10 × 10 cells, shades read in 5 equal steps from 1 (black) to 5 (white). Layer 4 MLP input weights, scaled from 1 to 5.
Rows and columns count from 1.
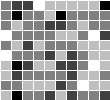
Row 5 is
3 4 2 4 3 3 3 4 4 4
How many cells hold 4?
32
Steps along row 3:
up down same down same up up down same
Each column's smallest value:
3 1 2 3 2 1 2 3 3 1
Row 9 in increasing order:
2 3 3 3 4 4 4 4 4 5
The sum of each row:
33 27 30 35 34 33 31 31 36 27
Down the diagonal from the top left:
3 1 3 3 3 4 2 4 4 2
